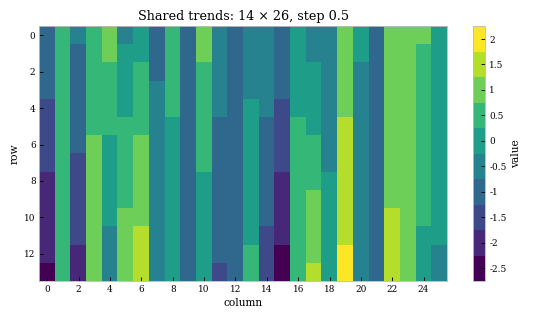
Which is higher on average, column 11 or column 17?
column 17
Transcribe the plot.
Title: Shared trends: 14 × 26, step 0.5
x-axis: column, ticks 0 2 4 6 8 10 12 14 16 18 20 22 24
y-axis: row, ticks 0 2 4 6 8 10 12 (0 at the top)
Colour bar: value, ticks -2.5 -2 -1.5 -1 -0.5 0 0.5 1 1.5 2
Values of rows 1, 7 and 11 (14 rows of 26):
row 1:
-1 0.5 -1 0.5 1 0 0 -1 0.5 -1 1 -0.5 -1 -0.5 -0.5 -1 0 -0.5 -0.5 1 0 -1 1 1 0.5 0
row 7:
-1.5 0.5 -1.5 1 0 0.5 1 -0.5 0 -1 0.5 -1 -1 0 -1 -1.5 0.5 0.5 -0.5 1.5 -0.5 -1 1 1 0.5 0
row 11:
-2 0.5 -1.5 1 -0.5 1 1.5 -0.5 0 -1 0 -1 -1 0 -1.5 -2 0.5 1 0 1.5 -0.5 -1 1.5 1 0 0
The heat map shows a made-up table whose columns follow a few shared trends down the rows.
